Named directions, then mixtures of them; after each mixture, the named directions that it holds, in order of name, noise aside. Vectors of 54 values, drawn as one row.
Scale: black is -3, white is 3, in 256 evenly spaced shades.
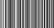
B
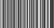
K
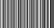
K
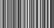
K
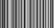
B, K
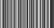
K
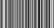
B, K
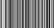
B, K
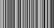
B, K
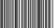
B, K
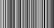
B, K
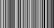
B, K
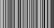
B, K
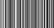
B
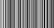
B, K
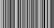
B, K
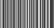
K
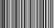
B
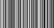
B, K
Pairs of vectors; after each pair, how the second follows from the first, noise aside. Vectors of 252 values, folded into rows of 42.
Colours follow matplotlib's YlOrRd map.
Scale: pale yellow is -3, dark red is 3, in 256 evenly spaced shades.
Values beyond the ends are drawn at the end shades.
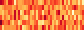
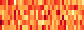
copied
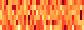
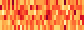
wrapped around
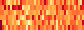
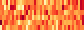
sign-scrambled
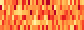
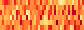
wrapped around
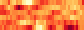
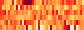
sign-scrambled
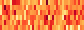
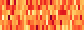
wrapped around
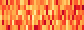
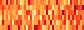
copied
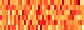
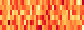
sign-scrambled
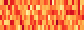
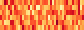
copied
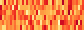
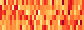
copied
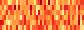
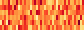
sign-scrambled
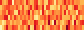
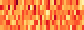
reversed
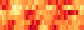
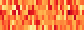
sign-scrambled
